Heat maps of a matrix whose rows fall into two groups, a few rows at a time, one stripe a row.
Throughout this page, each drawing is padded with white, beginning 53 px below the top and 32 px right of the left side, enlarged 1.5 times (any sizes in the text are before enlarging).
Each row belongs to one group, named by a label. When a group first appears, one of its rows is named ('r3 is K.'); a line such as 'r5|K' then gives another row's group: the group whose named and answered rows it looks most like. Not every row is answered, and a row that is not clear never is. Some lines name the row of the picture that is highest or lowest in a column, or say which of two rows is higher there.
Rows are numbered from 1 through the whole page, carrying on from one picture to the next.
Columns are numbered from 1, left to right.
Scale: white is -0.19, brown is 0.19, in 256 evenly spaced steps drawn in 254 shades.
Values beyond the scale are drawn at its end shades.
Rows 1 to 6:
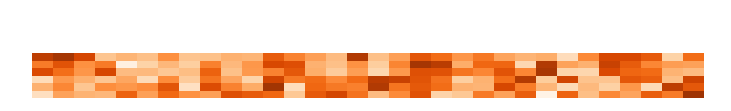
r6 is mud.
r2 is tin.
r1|tin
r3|tin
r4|mud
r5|mud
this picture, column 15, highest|6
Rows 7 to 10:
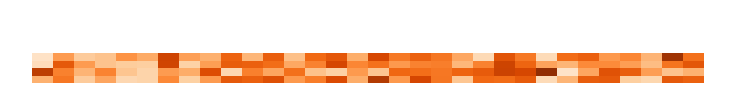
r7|mud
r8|mud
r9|tin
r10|mud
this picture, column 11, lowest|7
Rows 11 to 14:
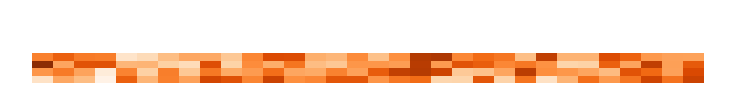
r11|tin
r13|mud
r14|mud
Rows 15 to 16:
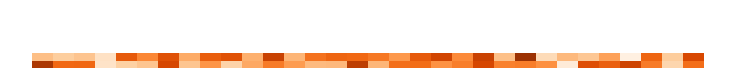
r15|mud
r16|tin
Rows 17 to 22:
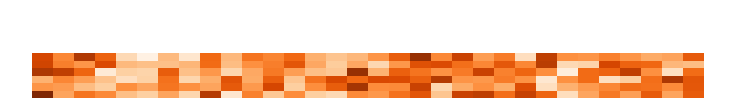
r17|tin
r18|tin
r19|tin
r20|mud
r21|mud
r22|tin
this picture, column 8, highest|21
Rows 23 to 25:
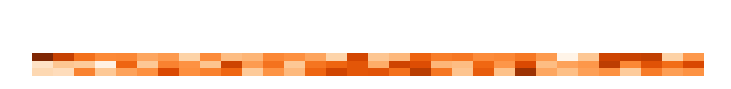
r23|tin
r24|mud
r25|mud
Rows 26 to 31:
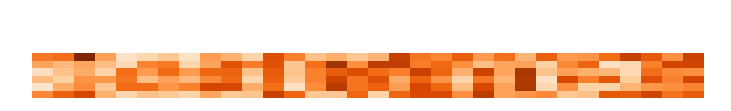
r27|mud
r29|mud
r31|tin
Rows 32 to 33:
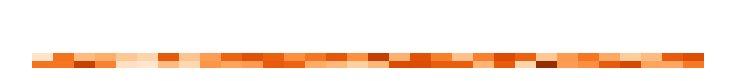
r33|tin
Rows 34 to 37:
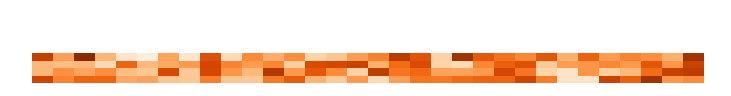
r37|tin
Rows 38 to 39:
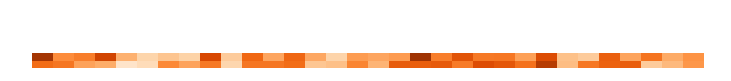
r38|tin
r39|tin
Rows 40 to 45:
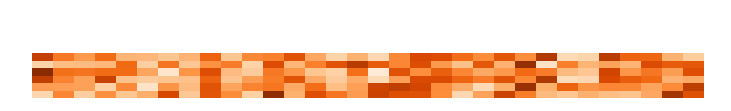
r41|mud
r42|tin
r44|mud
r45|mud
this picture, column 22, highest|41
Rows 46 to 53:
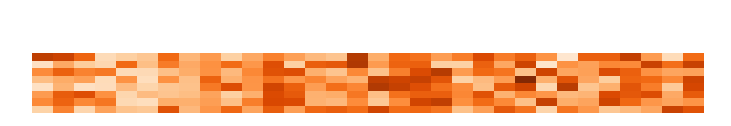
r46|tin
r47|mud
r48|tin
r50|mud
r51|tin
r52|tin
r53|mud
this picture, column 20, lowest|47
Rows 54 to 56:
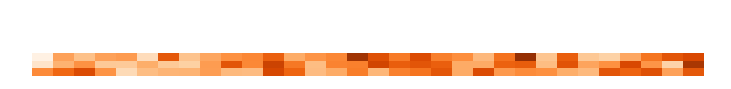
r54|mud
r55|mud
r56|tin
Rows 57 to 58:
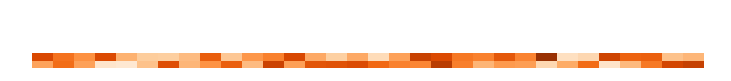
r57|tin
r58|mud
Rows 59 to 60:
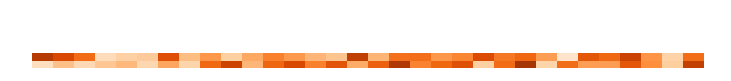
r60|mud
